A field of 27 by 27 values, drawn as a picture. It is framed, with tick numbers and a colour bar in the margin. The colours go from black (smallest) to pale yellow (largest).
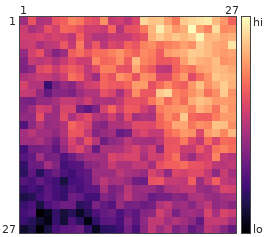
Odd rows or columns: none. Ninth with the highest average: top right. Stripes: none. Slope: up to the top right. Ninth with the lowest average: bottom left.
